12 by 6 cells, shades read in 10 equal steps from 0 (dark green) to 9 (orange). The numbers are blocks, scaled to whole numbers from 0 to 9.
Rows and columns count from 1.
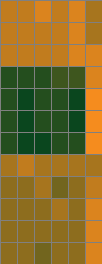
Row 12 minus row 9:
0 0 -2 1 0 1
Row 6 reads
1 0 1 1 0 9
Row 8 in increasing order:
6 6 6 6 6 7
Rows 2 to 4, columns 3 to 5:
7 7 8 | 7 7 8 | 1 2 2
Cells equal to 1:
12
